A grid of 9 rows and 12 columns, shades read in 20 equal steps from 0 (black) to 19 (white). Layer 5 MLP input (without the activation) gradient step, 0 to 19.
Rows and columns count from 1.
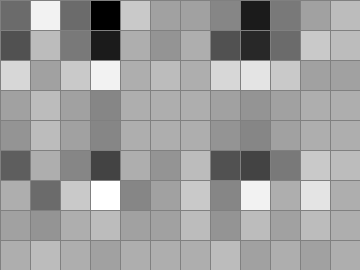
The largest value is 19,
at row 7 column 4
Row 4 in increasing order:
10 11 12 12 12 12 13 13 13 13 13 14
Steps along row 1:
up down down up down same down down up up up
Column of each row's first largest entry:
2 11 4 2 2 11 4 4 2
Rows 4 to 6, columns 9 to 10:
11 12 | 10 12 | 5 9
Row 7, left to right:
13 8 15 19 10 12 15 10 18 13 17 13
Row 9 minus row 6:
6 1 3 7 0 2 -1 8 7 4 -3 -1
